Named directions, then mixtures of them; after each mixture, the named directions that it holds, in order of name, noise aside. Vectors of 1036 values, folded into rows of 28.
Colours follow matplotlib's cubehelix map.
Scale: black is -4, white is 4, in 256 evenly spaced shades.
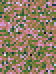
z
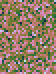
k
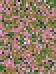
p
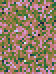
k, p, z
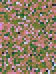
p, z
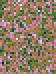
k, p, z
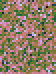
k, z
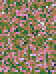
k, p, z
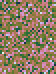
k, p, z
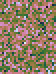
k, p, z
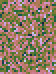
k, z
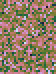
k, p, z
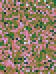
p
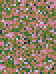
p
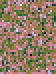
k, z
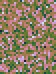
k, p
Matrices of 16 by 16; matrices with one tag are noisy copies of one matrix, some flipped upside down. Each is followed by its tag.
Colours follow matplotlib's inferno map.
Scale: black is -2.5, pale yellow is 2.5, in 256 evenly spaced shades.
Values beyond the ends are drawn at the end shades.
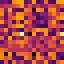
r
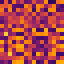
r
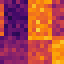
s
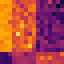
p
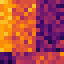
p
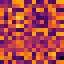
r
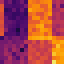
s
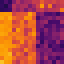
p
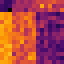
p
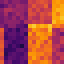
s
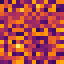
r
